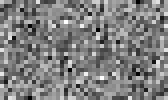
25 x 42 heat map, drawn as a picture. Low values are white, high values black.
No seam splits the table. The values follow a bell shape. There are no regular stripes. The grain is fine, like static. No overall slope runs across the table. A half turn leaves it unchanged. On average the colour sits 50% of the way up the scale.
